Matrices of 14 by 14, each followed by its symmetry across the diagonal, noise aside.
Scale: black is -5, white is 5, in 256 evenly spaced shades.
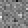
antisymmetric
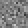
antisymmetric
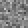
neither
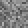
antisymmetric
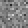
neither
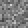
neither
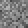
symmetric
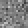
antisymmetric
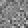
symmetric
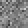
antisymmetric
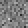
neither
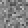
neither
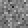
neither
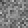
symmetric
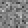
neither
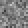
antisymmetric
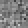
antisymmetric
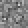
symmetric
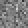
neither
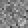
symmetric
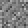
symmetric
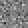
antisymmetric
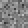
symmetric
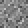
symmetric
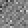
symmetric
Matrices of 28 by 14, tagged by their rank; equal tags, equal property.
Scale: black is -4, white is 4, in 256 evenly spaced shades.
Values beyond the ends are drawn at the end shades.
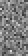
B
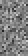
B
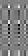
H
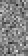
B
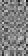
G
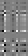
H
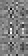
G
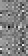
G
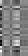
H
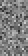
B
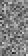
B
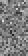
B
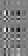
H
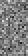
B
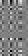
H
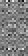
G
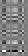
H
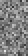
B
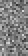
B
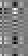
H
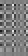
H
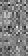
G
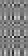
H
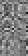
G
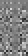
G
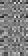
G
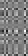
H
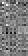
G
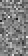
B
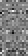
G
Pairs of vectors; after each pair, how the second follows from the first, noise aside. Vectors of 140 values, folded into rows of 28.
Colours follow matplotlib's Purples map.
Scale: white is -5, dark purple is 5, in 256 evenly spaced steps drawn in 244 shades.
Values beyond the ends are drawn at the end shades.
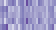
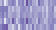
copied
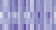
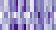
scaled up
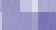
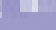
partly zeroed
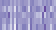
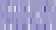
partly zeroed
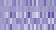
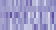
sign-scrambled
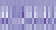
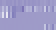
partly zeroed
